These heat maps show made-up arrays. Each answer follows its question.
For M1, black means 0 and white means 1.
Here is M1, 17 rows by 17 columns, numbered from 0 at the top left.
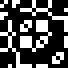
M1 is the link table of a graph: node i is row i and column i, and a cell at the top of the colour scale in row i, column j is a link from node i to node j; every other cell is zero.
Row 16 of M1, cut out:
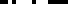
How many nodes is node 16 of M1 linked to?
8
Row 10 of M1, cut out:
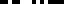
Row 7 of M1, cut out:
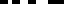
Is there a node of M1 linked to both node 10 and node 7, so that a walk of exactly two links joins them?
yes
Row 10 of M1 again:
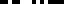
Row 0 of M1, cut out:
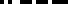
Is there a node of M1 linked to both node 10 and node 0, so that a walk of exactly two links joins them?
no
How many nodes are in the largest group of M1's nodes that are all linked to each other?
8
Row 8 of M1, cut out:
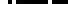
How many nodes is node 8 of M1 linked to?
4
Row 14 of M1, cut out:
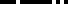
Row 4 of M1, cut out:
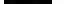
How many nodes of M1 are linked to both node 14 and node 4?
2
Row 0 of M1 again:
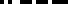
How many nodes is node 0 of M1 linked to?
5
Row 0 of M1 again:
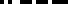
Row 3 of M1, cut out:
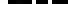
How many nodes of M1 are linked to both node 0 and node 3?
3
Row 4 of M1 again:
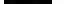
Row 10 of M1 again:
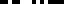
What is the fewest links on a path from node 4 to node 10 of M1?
2
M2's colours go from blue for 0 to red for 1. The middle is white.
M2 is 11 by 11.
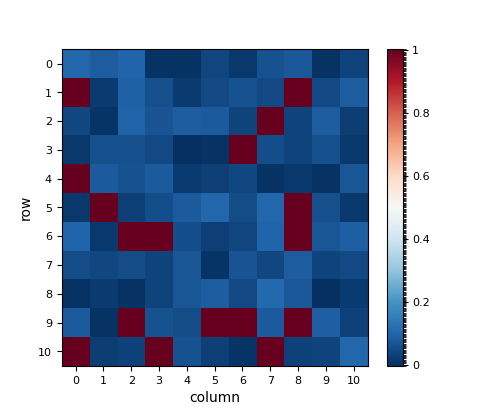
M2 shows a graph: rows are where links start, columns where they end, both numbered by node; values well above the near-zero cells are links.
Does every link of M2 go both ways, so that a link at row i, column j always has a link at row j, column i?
no
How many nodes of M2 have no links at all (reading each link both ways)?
0
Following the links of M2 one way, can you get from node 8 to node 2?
no
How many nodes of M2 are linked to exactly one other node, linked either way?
1
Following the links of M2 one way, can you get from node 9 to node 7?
yes
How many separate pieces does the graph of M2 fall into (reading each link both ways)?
1
